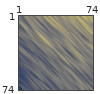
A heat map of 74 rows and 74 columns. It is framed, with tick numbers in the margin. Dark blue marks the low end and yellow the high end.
No single row or column stands out from its neighbours. Overall the values sit about 50% of the way up the scale. The top right is the ninth with the highest average. There is an overall slope up to the top right.
